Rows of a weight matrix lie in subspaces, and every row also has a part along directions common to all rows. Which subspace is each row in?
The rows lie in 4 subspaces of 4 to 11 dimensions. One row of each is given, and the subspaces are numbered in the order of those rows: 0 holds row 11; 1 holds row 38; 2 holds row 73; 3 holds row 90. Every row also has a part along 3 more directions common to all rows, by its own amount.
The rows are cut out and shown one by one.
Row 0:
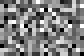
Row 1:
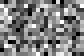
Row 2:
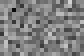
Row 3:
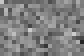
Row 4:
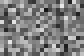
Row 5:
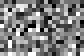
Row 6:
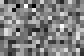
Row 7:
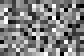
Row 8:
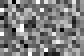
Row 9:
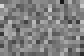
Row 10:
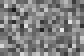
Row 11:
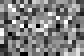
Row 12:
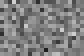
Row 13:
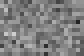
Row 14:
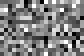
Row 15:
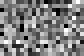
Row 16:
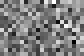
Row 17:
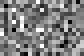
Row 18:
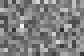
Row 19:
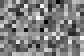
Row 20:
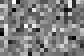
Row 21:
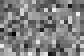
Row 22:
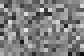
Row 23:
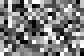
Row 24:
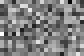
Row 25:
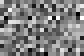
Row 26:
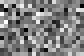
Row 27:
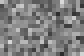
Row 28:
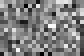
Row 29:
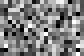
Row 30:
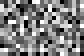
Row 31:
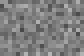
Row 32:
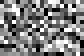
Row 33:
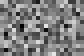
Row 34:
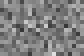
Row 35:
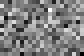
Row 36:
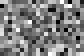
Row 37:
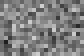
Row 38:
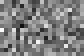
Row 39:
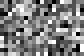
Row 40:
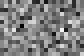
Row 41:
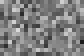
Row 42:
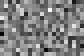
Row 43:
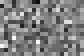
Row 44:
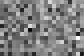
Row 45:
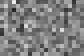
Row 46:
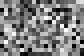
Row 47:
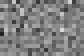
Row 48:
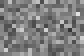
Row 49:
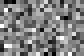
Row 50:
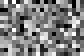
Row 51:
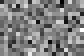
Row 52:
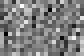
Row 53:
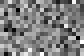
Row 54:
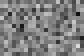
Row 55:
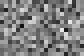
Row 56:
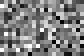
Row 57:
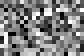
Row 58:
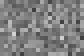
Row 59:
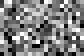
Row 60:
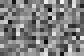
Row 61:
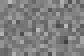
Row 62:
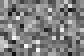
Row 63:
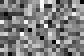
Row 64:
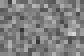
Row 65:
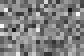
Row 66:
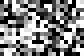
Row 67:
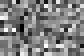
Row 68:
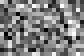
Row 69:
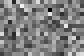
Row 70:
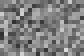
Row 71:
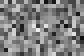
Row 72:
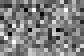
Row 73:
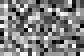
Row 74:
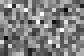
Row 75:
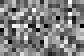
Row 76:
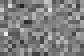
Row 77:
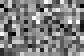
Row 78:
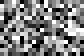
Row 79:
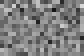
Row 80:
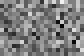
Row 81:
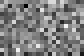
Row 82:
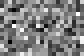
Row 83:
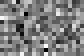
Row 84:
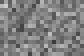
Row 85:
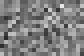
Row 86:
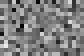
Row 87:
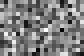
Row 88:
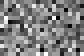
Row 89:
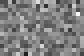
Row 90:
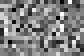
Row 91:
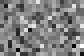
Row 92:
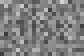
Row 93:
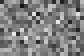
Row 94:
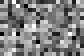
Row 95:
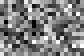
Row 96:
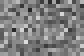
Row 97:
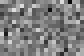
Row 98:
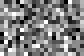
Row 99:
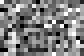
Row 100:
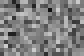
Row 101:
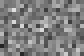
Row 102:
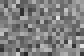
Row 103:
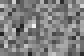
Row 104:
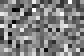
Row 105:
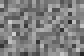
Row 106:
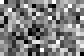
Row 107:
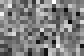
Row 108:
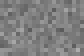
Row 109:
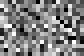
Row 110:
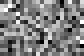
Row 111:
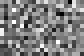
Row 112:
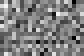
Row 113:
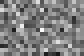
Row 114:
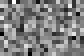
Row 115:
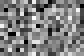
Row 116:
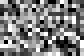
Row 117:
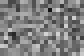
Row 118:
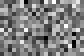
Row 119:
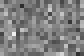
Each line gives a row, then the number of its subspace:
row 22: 0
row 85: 1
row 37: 0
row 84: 2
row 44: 2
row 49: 2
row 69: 0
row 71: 3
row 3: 2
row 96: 2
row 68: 1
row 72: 0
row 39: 0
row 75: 1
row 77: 0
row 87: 1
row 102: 2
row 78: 1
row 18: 3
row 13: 2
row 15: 2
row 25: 3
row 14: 3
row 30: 0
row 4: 2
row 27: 2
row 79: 0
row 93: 3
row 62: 1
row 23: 3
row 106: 3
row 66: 3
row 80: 3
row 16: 3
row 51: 0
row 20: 1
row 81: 2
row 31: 2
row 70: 0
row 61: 2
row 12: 1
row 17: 2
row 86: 0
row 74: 0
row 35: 0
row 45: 1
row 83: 2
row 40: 3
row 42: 2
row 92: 2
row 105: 1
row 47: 0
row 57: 0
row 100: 1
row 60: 3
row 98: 1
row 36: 0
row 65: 2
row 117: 1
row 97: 0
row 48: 3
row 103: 2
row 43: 1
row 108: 0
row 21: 0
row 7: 3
